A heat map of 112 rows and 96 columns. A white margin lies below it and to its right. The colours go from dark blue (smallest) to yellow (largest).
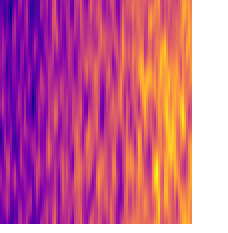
The ninth with the lowest average is the top left. Overall the values sit about 50% of the way up the scale. The grain runs up and down. There is an overall slope up to the right. There are no lone odd cells.
